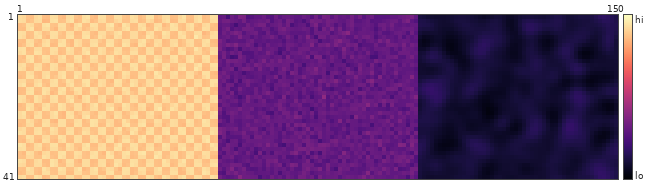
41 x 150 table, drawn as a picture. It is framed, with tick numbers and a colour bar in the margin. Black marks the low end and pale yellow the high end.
The table splits into one row of 3 panels. Panel 1,1: very high, checkered, faint in contrast. Panel 1,2: low, fine-grained, faint in contrast. Panel 1,3: very low, blotchy, faint in contrast.
